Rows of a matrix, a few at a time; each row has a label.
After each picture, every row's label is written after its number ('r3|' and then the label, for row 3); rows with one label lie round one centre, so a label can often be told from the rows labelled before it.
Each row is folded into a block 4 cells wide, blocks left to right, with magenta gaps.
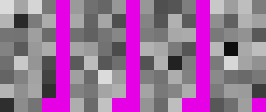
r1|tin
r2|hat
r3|hat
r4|tin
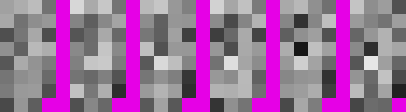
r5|tin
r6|tin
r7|tin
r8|tin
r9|tin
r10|tin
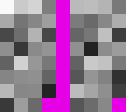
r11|tin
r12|tin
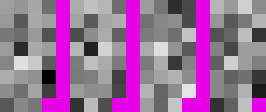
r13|tin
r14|tin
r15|hat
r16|tin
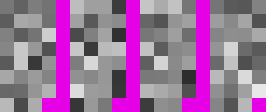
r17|hat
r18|tin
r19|tin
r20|hat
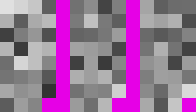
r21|tin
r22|hat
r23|hat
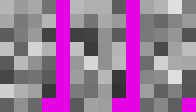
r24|tin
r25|tin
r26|tin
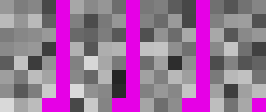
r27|hat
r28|tin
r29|hat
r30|hat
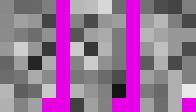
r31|hat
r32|tin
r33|hat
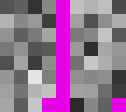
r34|hat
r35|tin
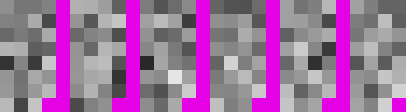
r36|hat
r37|tin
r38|hat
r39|hat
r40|hat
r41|hat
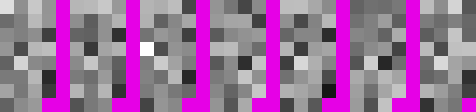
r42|tin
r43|tin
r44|tin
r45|hat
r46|tin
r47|hat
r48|tin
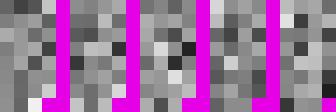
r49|hat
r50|hat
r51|hat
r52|tin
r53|tin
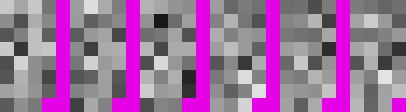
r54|tin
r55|tin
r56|tin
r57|hat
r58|hat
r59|hat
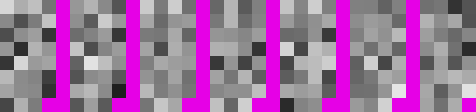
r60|tin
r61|tin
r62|tin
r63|hat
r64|tin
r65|hat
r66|hat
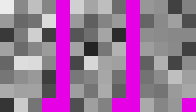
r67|tin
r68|tin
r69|hat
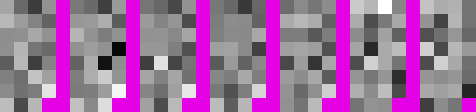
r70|hat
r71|hat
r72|hat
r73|hat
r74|hat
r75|tin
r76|tin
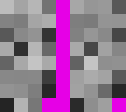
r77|tin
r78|tin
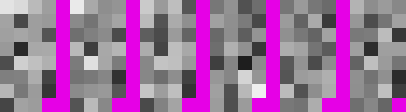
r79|tin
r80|tin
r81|tin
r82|hat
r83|hat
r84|tin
